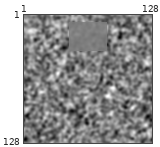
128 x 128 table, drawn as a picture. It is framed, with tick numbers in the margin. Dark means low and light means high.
There are no lone odd cells. An odd patch, calmer than its surroundings, sits in the top middle. The texture is blotchy. The top middle is the smoothest part.
